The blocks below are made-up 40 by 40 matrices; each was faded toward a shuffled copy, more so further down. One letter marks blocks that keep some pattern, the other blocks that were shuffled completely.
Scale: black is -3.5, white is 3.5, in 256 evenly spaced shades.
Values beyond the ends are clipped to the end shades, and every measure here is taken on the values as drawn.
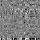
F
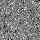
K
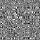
F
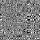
F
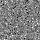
K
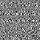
F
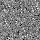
K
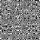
F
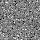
K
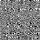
F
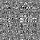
F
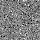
K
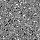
K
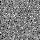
K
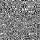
F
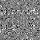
F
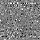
F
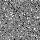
K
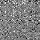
F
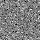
K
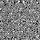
F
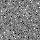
K
